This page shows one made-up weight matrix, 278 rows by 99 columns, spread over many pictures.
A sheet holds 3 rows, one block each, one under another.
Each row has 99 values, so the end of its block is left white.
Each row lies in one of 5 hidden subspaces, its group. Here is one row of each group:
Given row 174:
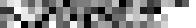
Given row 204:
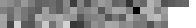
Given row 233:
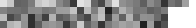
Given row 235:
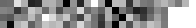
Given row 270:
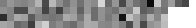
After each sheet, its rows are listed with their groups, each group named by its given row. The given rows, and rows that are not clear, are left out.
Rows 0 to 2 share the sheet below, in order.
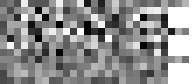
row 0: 204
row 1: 204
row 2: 270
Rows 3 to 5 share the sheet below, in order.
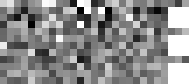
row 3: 233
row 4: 270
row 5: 233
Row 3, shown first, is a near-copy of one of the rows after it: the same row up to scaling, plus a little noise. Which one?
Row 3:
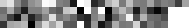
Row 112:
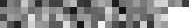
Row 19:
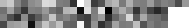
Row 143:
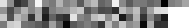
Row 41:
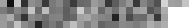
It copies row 19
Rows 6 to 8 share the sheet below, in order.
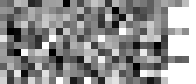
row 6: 235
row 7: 174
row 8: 204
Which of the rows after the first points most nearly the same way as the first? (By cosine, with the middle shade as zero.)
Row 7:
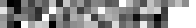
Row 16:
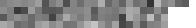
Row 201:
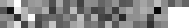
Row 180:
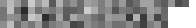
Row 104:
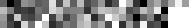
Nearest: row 104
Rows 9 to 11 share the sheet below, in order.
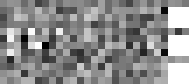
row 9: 270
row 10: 174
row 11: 233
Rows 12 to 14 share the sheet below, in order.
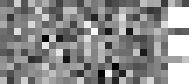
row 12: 204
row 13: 235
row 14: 235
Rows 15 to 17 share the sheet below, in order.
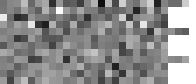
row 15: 270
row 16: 270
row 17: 235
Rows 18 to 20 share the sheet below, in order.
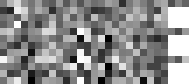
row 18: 174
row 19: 233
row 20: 233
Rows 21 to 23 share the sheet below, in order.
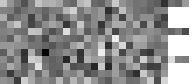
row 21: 233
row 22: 235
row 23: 204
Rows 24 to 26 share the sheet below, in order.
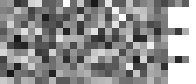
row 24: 235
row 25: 270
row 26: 270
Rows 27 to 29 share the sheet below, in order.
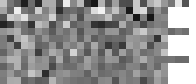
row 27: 270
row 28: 174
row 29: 174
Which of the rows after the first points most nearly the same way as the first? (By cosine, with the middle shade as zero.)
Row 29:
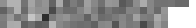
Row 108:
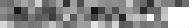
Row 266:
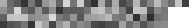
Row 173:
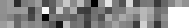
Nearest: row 108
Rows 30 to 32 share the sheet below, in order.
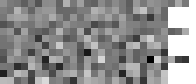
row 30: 270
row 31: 204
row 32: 270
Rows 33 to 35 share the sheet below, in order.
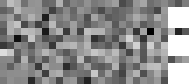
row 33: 174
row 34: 270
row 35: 204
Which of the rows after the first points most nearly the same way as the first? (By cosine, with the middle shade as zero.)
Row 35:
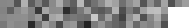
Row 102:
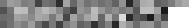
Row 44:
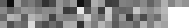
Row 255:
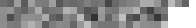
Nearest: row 102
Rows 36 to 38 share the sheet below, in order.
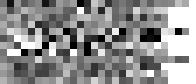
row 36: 233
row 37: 174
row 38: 270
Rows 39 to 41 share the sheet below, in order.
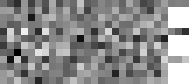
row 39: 174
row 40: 233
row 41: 233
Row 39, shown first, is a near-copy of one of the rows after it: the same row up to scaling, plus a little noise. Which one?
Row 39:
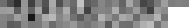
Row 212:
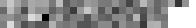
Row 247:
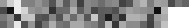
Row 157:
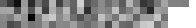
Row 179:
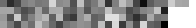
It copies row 157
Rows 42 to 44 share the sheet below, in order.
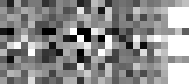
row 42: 233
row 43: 233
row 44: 233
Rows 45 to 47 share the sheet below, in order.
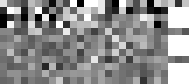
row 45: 204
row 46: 235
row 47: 235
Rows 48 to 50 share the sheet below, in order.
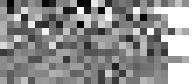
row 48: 233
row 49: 270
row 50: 235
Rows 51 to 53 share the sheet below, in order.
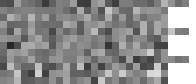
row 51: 233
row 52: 204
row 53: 174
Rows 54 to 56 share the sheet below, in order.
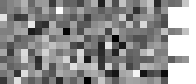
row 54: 270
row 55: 235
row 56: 204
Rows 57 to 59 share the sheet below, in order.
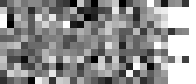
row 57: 204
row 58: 204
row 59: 270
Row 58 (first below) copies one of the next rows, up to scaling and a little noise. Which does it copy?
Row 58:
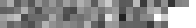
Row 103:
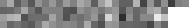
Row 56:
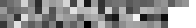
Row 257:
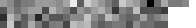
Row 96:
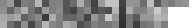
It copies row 103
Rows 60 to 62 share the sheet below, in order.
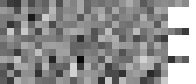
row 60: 174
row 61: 233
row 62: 174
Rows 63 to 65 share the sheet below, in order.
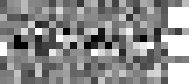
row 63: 270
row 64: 270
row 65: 174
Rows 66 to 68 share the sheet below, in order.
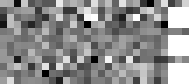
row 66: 204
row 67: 204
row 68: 235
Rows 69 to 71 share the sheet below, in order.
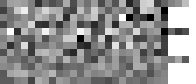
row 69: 270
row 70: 233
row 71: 270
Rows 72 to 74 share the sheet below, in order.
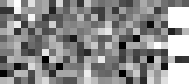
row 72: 174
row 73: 204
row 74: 270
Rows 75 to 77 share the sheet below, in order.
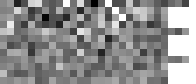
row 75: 235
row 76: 233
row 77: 270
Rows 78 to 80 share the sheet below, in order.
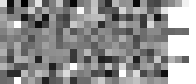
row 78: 233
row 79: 204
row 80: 204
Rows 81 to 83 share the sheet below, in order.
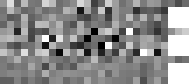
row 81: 233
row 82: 235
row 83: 235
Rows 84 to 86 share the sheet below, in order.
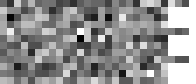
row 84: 204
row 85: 233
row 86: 270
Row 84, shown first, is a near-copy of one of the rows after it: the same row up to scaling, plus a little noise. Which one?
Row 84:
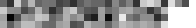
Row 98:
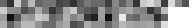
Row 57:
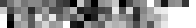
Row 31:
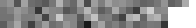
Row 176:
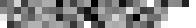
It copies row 98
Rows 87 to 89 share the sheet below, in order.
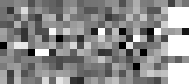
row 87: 174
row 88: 270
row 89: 204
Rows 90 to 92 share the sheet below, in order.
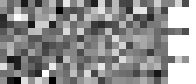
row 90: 270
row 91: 235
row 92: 174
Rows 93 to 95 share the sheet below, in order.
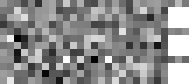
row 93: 270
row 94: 174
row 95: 235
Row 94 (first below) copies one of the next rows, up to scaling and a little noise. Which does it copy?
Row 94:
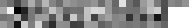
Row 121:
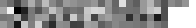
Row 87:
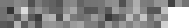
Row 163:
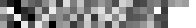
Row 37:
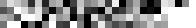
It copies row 121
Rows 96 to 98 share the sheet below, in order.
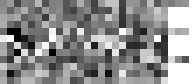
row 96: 204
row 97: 174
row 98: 204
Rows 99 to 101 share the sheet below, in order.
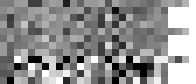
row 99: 235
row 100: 235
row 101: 235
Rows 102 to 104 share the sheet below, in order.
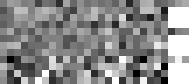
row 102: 270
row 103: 204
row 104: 174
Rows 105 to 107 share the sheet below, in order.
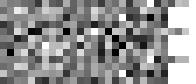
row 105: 270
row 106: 235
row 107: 270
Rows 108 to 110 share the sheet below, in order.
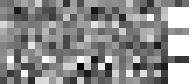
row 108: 270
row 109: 174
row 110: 233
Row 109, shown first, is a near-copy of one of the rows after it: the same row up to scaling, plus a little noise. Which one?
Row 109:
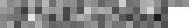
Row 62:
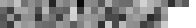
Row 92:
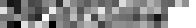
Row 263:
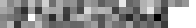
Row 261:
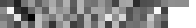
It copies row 263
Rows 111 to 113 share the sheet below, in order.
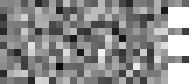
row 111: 270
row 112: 233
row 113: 270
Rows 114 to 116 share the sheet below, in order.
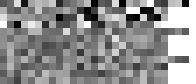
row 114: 204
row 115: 235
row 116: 233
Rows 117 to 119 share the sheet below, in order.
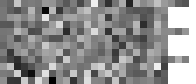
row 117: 235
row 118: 235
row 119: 174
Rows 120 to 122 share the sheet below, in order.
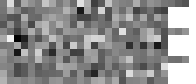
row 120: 233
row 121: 174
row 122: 270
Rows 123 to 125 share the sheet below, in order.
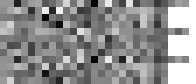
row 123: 235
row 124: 233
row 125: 235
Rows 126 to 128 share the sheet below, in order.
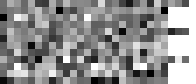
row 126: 270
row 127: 174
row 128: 270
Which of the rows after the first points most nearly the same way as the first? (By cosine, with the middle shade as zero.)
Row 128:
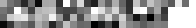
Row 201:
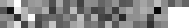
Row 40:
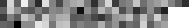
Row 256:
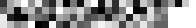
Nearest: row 40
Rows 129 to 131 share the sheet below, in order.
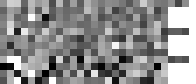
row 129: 174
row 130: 233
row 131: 174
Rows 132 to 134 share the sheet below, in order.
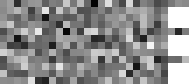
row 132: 235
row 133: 270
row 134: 270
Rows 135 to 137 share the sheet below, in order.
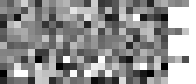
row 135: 204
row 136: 270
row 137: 270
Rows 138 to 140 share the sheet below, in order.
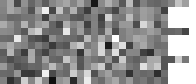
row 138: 235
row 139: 235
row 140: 174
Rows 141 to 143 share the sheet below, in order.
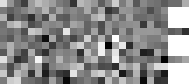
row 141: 233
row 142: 235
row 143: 233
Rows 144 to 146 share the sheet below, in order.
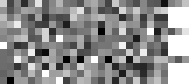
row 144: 233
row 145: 270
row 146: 235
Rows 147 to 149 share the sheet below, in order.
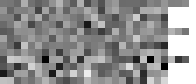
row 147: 204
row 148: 204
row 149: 270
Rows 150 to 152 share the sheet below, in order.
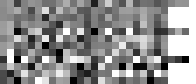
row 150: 235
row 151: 235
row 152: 233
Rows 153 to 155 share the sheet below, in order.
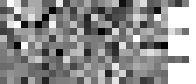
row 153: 174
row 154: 204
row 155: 235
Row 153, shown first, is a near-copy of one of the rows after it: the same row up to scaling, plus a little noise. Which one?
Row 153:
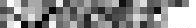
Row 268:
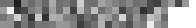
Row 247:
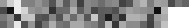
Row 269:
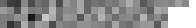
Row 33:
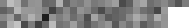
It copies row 33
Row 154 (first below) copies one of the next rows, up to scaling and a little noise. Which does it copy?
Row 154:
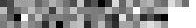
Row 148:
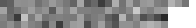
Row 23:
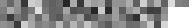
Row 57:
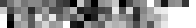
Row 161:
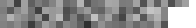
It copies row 148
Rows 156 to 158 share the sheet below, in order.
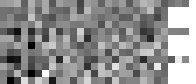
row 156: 174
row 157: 174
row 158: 174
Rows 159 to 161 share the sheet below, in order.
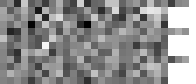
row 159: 204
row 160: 174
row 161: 204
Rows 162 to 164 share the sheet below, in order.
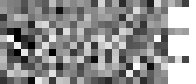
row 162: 270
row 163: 174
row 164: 270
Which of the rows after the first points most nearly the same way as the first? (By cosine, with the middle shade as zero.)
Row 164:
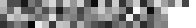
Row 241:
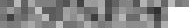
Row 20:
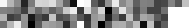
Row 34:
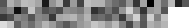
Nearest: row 20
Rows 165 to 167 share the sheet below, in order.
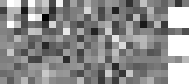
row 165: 174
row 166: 235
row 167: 235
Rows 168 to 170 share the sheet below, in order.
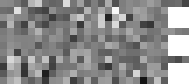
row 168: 235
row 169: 204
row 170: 174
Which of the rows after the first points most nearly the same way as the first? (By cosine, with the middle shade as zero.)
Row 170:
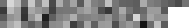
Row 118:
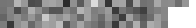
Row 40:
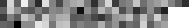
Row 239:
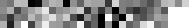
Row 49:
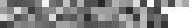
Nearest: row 118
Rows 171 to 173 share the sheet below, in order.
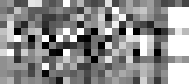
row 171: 235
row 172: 235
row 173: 235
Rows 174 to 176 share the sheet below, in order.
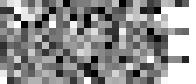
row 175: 204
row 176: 204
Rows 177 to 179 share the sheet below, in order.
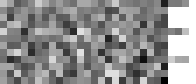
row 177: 233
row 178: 233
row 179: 174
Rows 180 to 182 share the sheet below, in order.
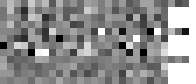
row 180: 174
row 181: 270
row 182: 270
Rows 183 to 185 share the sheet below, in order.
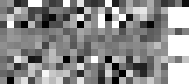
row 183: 235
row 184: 174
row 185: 235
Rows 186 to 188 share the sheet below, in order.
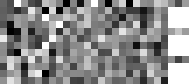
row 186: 235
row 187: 174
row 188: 174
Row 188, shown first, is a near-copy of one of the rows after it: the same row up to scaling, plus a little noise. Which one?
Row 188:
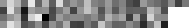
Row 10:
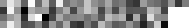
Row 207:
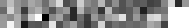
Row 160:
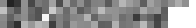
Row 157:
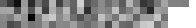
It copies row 10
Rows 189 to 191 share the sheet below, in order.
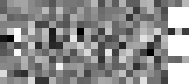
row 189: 270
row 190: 174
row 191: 270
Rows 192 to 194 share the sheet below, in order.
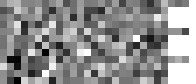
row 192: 174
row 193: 204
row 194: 174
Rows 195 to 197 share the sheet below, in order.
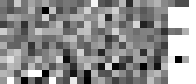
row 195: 235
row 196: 233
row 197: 174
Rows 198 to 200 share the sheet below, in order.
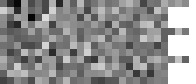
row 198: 174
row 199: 174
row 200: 270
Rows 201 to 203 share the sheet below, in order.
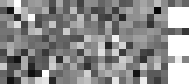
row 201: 174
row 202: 235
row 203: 174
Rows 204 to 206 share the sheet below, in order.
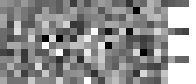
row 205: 235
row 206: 204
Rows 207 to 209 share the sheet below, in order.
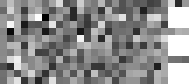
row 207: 174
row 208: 233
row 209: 174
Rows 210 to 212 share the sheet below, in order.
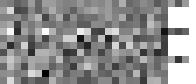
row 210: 174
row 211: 233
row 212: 174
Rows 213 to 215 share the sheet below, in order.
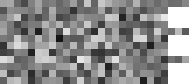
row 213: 204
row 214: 270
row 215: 233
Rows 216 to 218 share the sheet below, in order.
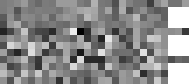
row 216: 204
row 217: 233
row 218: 204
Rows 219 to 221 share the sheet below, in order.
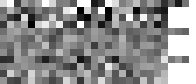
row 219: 233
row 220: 204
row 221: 233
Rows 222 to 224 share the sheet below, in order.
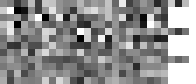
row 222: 174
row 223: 233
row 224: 204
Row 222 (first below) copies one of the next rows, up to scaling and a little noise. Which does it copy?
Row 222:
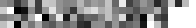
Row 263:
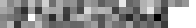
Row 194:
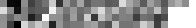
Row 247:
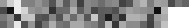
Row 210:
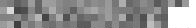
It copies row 210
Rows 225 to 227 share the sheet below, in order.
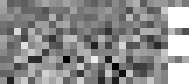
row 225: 270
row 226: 204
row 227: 235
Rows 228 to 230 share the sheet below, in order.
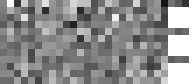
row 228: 233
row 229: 233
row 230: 174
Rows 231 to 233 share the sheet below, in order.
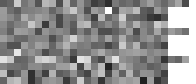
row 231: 204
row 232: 204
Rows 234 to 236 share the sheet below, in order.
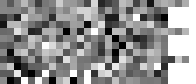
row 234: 204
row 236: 174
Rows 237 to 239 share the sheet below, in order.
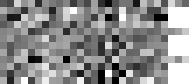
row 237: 204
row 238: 235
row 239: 235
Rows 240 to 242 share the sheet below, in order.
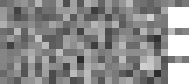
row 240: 270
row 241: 204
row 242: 174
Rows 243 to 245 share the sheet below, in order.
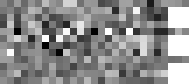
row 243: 204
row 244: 235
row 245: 204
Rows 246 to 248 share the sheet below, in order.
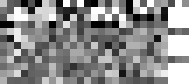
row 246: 270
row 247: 174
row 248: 204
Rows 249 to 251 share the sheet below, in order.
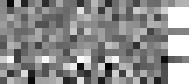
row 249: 233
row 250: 204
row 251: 233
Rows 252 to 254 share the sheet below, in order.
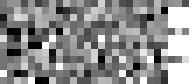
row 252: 270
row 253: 174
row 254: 270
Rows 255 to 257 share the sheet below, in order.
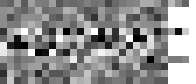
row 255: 204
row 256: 270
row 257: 204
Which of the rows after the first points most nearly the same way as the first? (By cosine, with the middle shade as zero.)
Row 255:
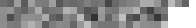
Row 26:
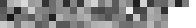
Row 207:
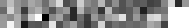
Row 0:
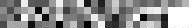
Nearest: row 26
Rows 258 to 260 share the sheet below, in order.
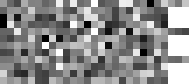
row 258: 204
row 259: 235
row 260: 270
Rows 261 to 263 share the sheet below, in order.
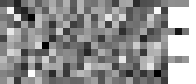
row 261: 174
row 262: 174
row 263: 174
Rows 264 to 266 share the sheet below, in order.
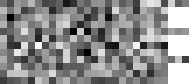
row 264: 204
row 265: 204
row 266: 270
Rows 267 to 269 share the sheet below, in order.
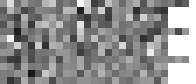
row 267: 233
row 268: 174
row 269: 174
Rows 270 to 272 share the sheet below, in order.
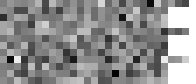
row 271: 233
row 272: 233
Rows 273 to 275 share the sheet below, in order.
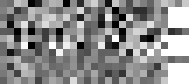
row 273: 235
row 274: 174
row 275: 174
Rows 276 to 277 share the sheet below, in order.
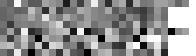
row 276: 235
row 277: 204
